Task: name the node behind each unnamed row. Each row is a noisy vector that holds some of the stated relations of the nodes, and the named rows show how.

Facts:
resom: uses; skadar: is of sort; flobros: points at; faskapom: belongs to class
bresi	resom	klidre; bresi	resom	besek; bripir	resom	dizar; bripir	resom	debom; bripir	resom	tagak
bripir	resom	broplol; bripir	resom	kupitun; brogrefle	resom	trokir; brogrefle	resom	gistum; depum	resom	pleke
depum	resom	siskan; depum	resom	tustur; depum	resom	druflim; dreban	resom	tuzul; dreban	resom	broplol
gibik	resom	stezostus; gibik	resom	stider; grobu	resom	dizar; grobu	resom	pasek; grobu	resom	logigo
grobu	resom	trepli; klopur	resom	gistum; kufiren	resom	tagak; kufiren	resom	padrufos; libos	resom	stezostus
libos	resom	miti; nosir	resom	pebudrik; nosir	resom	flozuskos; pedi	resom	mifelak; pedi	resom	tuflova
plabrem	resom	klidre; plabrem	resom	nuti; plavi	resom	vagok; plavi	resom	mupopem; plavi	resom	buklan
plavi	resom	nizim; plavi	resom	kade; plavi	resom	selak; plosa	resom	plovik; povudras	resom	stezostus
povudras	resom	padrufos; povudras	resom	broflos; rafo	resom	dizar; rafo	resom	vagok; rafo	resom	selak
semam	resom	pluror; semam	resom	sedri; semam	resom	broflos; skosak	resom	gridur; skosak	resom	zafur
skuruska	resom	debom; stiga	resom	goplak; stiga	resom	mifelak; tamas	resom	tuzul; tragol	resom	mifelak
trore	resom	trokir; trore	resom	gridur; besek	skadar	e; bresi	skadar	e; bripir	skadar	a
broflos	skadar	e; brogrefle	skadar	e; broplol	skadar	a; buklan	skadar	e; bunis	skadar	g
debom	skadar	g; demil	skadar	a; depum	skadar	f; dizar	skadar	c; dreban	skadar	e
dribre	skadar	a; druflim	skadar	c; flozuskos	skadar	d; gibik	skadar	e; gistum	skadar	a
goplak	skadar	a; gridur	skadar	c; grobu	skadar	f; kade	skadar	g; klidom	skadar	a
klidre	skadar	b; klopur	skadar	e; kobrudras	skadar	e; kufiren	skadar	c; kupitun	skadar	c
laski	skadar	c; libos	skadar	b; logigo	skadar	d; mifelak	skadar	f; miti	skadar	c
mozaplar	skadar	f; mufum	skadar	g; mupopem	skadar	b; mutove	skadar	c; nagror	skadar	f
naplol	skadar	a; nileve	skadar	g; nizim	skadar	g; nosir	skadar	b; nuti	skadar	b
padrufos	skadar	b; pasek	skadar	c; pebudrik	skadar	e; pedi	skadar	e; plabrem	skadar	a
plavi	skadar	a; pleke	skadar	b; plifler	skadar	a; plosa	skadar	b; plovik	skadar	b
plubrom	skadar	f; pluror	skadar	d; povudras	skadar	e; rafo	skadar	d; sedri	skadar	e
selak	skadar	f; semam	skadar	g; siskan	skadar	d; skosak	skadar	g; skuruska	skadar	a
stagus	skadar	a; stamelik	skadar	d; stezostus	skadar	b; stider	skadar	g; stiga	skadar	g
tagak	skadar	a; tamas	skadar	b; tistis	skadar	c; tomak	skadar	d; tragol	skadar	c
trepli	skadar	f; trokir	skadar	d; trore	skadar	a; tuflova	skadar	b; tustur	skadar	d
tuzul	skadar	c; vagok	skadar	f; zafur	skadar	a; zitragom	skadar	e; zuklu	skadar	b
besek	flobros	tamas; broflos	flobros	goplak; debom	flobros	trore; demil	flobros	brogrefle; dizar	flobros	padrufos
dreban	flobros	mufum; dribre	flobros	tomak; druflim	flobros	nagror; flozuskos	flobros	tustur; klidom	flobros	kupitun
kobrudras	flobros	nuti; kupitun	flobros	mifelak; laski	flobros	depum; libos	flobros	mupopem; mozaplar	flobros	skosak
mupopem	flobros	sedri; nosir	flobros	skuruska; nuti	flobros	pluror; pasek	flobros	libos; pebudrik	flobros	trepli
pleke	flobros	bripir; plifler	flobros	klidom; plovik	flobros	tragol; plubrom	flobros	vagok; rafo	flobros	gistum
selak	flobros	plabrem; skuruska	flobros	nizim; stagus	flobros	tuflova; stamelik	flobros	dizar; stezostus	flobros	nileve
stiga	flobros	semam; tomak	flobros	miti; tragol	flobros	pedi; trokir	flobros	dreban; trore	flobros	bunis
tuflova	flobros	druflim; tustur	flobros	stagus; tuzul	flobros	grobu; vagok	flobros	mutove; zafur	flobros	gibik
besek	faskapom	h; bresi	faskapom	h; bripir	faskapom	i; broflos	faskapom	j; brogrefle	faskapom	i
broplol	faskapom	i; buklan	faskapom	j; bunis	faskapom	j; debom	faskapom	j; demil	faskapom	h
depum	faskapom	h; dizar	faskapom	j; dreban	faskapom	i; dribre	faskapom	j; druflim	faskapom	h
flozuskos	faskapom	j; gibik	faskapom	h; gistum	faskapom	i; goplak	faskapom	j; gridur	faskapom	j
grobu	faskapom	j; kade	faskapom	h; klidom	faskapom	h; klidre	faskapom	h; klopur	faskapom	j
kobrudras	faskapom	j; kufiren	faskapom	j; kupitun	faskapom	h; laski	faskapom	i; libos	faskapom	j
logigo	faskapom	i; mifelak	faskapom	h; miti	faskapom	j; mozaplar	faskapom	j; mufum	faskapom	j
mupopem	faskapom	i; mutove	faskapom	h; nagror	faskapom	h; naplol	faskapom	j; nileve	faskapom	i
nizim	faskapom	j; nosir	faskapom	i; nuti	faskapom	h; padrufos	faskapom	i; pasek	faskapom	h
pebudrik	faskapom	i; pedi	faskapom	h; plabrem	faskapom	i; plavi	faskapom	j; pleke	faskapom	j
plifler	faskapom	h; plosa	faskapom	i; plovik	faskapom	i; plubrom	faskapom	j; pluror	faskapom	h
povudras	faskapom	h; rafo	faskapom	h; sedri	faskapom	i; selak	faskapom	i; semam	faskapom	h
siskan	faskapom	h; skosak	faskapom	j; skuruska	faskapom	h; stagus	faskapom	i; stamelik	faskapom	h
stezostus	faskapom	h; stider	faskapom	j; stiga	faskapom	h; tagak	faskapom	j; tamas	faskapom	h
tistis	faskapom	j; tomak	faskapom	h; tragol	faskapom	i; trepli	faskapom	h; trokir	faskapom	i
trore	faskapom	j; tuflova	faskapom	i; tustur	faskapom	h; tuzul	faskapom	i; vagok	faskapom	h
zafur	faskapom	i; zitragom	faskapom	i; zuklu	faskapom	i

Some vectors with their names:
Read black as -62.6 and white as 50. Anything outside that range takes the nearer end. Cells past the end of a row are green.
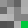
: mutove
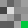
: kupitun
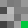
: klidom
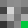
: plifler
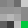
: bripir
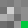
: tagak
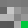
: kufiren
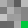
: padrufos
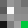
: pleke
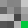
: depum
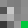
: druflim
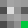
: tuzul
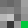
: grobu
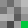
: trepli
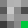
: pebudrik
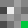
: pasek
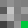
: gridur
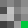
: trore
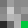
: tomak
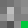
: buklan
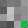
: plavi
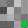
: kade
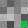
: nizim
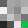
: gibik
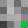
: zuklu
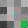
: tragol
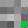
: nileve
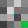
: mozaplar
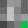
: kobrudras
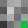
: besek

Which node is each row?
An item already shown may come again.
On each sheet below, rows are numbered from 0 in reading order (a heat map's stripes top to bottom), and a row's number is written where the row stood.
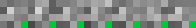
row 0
dizar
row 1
broflos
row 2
skuruska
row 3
zitragom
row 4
skuruska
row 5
broplol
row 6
kufiren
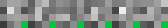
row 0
tuzul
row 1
plubrom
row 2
mifelak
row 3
plavi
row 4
pasek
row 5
dreban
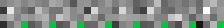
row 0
stamelik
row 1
logigo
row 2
pluror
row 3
kupitun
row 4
stezostus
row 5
debom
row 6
skosak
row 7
dribre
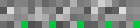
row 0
dizar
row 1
tistis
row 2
stider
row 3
selak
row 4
dizar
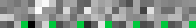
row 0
semam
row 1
zafur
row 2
broflos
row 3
gibik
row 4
tamas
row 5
rafo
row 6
povudras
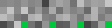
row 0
miti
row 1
goplak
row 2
gistum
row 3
zitragom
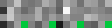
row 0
stiga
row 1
vagok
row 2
pleke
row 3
sedri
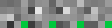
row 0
grobu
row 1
flozuskos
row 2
mupopem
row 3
skuruska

